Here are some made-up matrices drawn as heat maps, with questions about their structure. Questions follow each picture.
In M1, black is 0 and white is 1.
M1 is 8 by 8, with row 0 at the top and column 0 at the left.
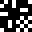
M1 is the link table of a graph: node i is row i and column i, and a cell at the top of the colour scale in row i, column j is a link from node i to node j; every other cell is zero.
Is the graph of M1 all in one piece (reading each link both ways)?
yes
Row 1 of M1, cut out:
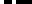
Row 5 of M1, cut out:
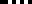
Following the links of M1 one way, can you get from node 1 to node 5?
yes
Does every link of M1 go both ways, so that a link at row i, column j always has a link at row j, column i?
yes
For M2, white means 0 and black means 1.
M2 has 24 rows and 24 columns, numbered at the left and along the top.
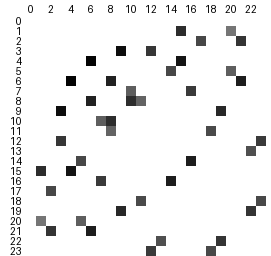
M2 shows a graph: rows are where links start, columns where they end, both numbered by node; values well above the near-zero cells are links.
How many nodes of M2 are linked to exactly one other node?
2
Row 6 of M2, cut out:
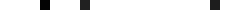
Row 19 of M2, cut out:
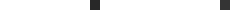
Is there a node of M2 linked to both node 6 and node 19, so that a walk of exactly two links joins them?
no
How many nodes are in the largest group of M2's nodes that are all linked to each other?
2
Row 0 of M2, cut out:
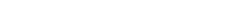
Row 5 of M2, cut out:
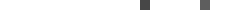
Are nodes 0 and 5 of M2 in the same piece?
no
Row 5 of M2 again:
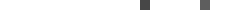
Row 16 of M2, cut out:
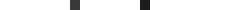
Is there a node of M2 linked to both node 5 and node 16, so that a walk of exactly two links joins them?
yes
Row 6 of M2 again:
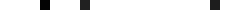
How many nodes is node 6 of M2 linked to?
3
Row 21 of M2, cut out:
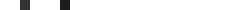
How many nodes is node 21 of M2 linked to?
2
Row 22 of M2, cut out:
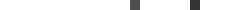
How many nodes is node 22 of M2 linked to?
2
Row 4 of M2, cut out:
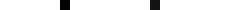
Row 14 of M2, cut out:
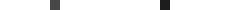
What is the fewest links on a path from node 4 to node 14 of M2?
5
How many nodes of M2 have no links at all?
1
